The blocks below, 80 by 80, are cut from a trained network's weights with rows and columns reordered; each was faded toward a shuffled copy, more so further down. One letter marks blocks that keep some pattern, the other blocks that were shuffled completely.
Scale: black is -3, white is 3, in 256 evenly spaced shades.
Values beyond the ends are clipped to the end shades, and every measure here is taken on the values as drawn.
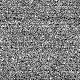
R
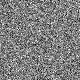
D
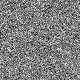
R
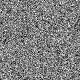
D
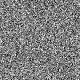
D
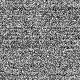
R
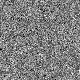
D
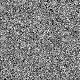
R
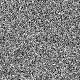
D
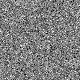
R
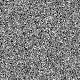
D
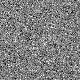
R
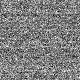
R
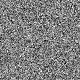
D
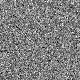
D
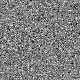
R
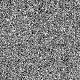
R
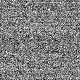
R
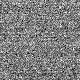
R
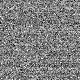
R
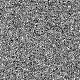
D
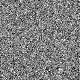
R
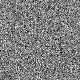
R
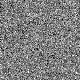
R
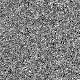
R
